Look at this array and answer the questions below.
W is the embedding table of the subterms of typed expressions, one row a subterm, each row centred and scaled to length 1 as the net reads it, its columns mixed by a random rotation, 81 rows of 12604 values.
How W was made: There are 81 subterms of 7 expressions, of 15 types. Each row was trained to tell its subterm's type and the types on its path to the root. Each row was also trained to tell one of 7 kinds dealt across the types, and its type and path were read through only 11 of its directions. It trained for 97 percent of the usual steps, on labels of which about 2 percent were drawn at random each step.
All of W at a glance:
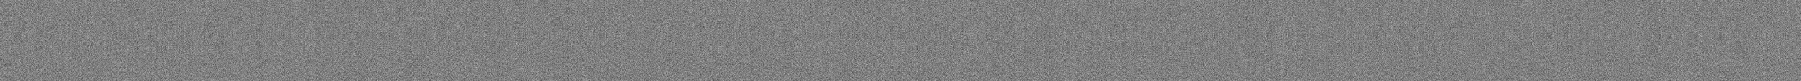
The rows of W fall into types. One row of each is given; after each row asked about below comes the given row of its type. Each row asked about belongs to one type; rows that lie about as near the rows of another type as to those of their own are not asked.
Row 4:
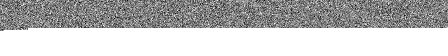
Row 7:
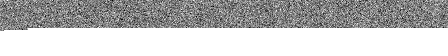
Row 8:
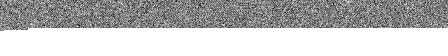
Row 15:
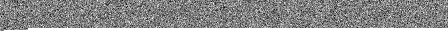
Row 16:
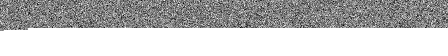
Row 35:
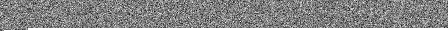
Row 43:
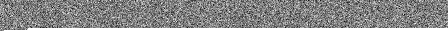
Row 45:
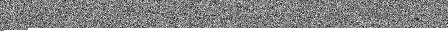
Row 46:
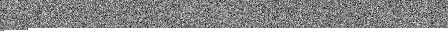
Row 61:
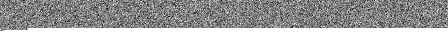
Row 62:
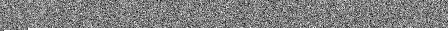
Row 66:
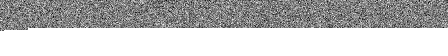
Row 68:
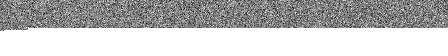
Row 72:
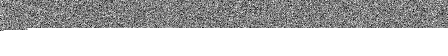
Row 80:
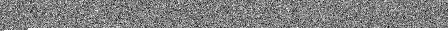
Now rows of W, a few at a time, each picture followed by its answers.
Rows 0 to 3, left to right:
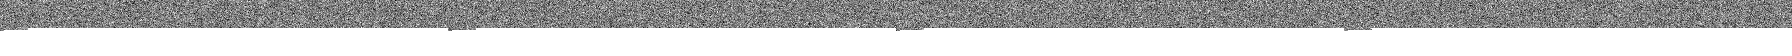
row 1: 62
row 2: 72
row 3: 35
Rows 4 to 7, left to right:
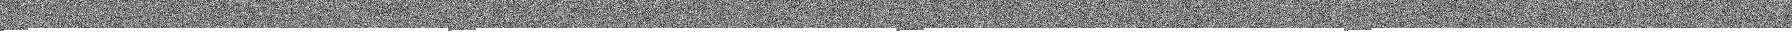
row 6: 43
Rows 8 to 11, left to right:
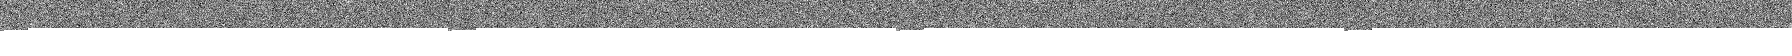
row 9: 46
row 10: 66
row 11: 61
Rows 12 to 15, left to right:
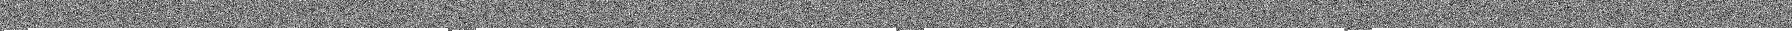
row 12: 7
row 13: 8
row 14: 61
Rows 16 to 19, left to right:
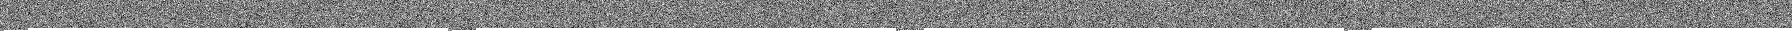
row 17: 46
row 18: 80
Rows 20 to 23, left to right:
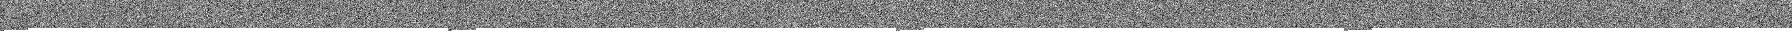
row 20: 46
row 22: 16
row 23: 35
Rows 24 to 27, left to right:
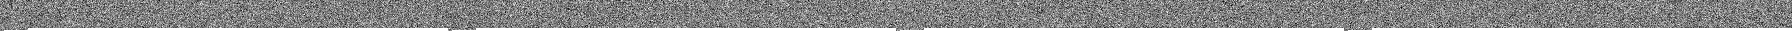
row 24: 45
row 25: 45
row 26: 16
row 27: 35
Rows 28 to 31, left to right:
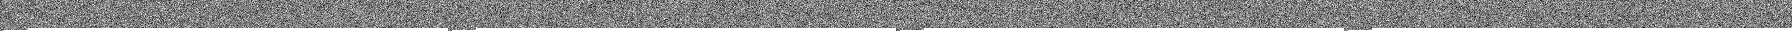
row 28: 80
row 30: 72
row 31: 66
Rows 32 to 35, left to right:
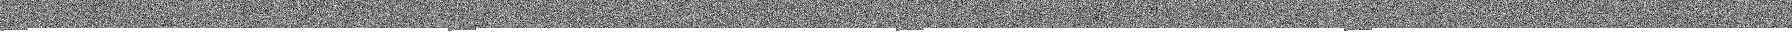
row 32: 43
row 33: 7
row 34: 72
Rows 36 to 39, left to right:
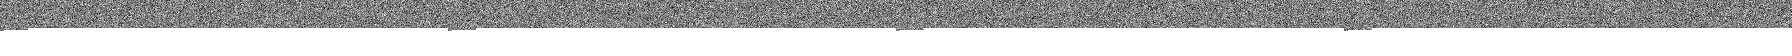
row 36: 80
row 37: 72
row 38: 35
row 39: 68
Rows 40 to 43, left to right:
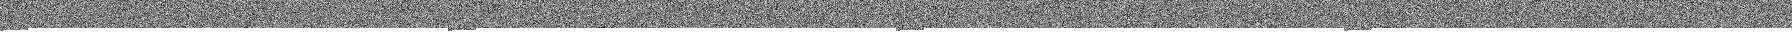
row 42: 66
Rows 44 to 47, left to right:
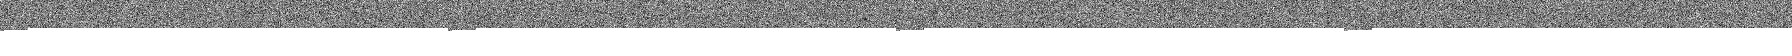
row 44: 43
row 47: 66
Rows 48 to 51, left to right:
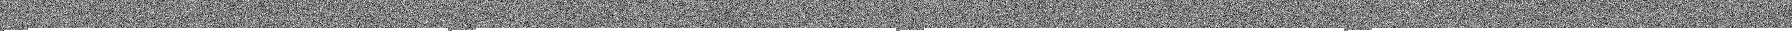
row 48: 7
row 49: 66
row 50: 46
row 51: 80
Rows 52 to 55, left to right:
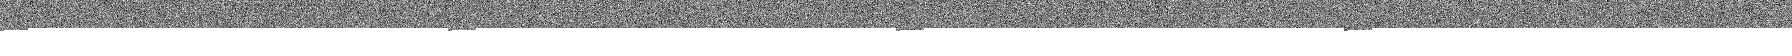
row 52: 66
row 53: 80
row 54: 43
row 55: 15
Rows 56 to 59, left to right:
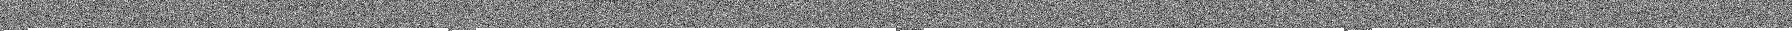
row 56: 46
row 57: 80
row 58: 43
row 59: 15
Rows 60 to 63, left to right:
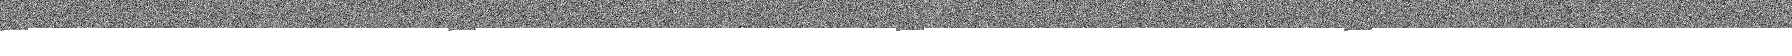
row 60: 61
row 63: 15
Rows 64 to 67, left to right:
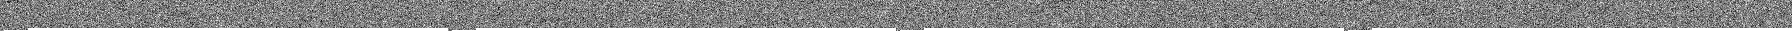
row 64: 45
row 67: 72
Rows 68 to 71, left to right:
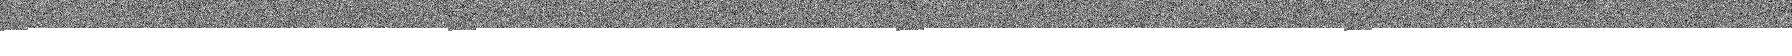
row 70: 61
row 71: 68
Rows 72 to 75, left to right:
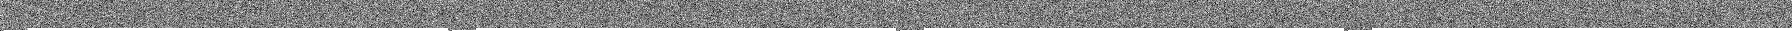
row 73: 7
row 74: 7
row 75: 62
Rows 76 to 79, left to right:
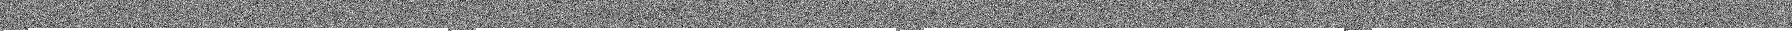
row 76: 61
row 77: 72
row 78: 46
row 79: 62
